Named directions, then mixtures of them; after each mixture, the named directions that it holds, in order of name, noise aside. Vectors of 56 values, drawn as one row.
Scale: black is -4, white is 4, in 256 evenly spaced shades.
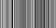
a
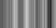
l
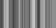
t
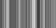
t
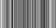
a, l, t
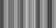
l, t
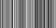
a, l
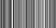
a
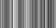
a, l, t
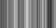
l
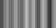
l, t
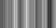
l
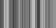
t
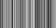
a, l, t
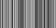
a, l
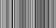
a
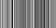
a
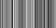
a, l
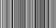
a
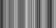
l, t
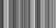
t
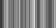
l, t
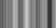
l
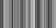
a, l, t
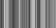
t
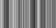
t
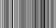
a, t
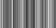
a, l, t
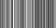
a, l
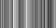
a, l, t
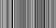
a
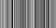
a
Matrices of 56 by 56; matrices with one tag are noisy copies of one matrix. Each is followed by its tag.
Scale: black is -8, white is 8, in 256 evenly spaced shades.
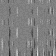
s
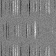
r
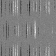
r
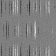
r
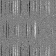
r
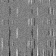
s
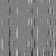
s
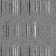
r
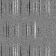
r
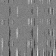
s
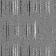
r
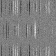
r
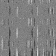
s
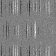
r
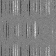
r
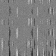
s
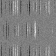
r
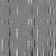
s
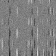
s
